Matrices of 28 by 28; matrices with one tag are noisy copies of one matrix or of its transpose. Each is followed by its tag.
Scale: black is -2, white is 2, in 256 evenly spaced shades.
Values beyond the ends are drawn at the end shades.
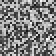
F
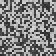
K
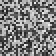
F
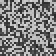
K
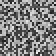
F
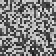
K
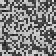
K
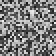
F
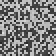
F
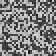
K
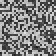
K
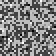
F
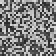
K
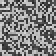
K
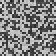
F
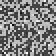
F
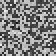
F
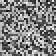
K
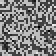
K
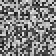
F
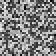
F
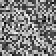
K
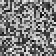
K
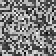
K
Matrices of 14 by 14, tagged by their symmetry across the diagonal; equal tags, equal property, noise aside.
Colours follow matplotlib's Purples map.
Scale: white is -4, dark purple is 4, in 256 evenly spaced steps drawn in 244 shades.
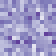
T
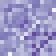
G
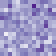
T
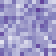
T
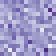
T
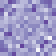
G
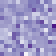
T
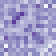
G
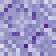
G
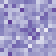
G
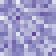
G
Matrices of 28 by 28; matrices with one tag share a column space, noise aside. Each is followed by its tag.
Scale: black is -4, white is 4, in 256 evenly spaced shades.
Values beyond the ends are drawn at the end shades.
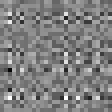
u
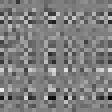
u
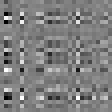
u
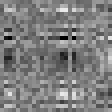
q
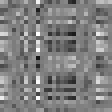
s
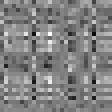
s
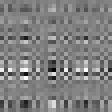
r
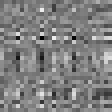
q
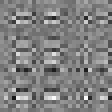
u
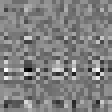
r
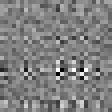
r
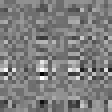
r
